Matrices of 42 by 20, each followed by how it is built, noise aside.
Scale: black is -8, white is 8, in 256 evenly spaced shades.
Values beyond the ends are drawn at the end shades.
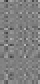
low rank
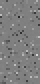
sparse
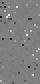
sparse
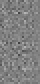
low rank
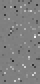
sparse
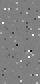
sparse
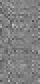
low rank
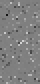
sparse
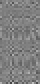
low rank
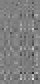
low rank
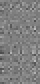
low rank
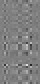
low rank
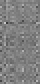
low rank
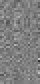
low rank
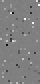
sparse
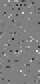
sparse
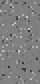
sparse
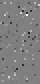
sparse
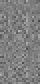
low rank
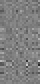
low rank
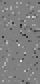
sparse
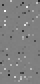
sparse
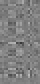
low rank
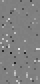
sparse
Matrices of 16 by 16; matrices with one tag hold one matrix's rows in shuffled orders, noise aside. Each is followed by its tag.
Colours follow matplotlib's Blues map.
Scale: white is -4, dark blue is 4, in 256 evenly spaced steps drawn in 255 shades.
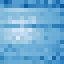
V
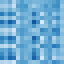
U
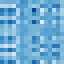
U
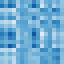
U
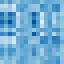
U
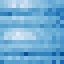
V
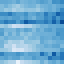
V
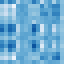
U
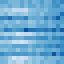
V
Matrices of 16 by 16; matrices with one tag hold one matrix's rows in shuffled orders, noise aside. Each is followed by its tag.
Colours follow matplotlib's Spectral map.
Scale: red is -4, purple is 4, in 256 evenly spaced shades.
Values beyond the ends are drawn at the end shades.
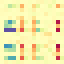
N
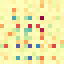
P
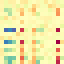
N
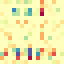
P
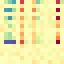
N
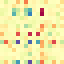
P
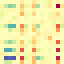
N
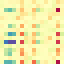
N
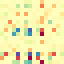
P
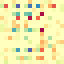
P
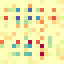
P
